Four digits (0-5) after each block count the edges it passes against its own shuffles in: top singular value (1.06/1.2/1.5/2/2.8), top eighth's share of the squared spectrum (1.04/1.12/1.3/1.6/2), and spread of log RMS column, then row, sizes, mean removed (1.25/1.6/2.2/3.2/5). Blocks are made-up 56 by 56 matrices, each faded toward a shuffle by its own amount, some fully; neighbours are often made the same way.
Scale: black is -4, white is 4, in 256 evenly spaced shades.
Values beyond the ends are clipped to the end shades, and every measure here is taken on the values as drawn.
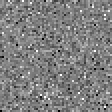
0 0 0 0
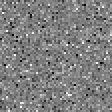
1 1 0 0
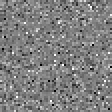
3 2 1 1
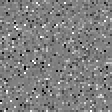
0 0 0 0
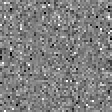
1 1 2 0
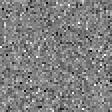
0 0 0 0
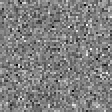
2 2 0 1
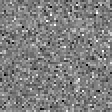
1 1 0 0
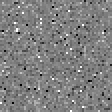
0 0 0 0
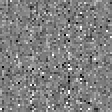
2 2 2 0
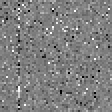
2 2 1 0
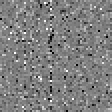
2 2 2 0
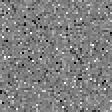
1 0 0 0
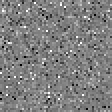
1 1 0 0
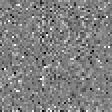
4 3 1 1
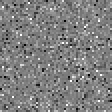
2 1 0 0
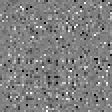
3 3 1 1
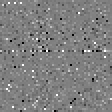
3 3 0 1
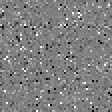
3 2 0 0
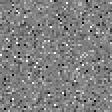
1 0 0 0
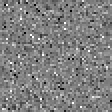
2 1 0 0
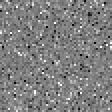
1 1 0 0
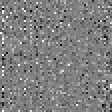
2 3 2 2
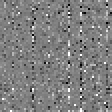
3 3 2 1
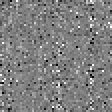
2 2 2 1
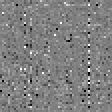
3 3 2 1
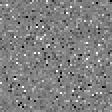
0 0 0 0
